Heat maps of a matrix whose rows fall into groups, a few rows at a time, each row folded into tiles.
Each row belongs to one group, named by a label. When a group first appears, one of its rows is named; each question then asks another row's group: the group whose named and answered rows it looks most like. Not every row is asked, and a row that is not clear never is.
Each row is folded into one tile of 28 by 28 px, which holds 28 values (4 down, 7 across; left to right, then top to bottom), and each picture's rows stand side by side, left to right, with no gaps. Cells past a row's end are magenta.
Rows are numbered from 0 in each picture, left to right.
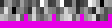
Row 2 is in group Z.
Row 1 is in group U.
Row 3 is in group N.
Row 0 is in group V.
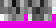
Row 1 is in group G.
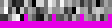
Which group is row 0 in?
V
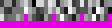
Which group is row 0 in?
G
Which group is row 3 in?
N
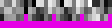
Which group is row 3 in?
Z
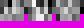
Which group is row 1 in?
Z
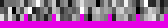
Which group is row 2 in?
G
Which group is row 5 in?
Z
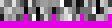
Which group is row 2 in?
Z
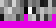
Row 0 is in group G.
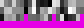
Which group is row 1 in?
V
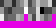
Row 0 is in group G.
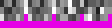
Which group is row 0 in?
G
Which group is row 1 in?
G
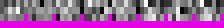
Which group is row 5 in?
Z
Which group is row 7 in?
Z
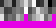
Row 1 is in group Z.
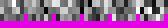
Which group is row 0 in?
N
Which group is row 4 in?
G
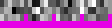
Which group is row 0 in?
V
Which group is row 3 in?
N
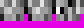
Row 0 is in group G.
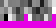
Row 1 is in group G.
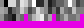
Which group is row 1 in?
Z
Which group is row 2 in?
U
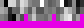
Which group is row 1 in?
U
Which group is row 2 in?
Z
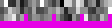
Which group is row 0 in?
Z
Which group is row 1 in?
U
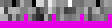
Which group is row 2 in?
U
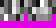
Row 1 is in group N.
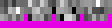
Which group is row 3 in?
U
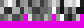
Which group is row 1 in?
G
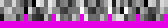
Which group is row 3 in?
G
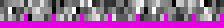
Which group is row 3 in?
Z
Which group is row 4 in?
G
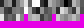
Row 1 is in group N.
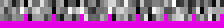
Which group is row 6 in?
Z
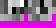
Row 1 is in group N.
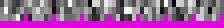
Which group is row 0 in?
V
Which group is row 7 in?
V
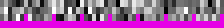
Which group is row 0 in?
V
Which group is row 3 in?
U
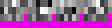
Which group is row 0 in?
U
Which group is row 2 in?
U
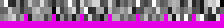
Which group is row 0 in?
Z
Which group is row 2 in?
N
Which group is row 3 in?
N
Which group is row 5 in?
U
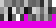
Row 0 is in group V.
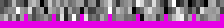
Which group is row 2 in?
V
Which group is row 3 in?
G
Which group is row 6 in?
Z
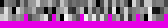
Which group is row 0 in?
V
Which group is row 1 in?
V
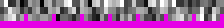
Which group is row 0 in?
Z
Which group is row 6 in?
Z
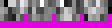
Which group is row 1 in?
U
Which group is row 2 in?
Z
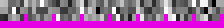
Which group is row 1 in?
U
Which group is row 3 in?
V
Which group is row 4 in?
N
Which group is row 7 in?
N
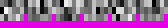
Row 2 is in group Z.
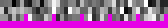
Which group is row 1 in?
G
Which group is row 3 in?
V
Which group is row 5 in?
Z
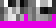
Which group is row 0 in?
Z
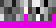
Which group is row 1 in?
N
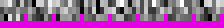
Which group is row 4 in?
N
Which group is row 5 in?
U
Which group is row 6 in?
N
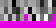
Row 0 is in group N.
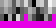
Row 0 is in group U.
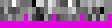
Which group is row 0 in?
U
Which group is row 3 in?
U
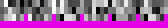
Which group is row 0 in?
Z
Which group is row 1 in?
G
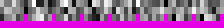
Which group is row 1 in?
Z
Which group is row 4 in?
U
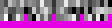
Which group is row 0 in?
V
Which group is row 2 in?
V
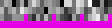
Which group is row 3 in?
Z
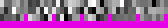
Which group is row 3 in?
N
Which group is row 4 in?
N
